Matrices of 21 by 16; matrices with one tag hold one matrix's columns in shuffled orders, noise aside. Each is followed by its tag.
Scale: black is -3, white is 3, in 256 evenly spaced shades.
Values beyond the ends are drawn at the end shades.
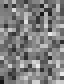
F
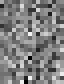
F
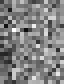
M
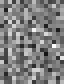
M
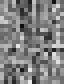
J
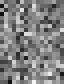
F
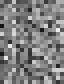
M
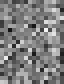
M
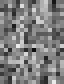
J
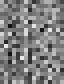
M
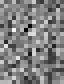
M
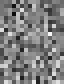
F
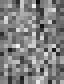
J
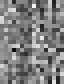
J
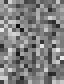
M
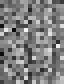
M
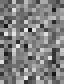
M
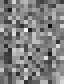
M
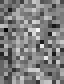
M
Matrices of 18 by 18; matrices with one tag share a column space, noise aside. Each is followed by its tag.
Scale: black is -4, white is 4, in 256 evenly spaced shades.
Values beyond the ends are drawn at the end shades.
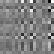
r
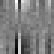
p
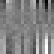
p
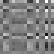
r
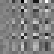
r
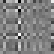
r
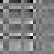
r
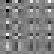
r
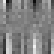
p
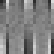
p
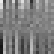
p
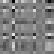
r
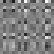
r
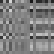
r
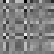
r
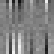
p
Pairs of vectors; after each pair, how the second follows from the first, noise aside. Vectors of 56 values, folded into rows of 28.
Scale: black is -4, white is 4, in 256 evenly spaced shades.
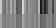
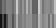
wrapped around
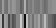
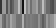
wrapped around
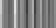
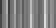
wrapped around
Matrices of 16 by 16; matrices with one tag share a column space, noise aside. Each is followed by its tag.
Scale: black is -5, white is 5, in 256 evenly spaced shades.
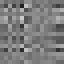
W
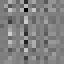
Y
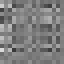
W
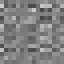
W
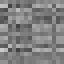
W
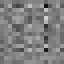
W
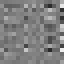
W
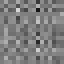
Y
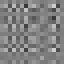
W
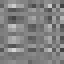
W
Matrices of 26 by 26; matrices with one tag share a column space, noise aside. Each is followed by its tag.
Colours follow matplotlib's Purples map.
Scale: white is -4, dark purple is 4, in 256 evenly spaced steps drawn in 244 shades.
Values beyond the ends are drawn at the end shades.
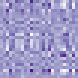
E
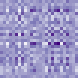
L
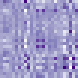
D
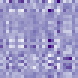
D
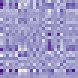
E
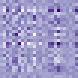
L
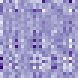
D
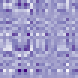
E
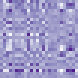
E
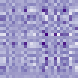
L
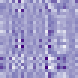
D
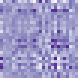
D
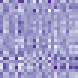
D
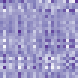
D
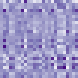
D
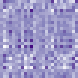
D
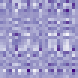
E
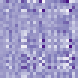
D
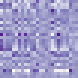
E
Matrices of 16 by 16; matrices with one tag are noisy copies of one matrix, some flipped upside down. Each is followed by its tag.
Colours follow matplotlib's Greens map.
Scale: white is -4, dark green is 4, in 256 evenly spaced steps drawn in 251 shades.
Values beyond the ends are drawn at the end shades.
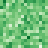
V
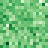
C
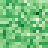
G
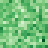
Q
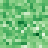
G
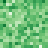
V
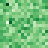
C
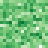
G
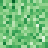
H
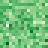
C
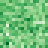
C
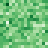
C
